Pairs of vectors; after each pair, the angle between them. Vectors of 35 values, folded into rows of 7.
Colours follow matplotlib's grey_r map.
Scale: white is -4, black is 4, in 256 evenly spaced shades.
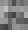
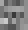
partly aligned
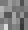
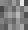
partly opposed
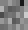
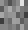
nearly opposite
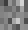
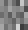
orthogonal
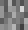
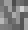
partly aligned
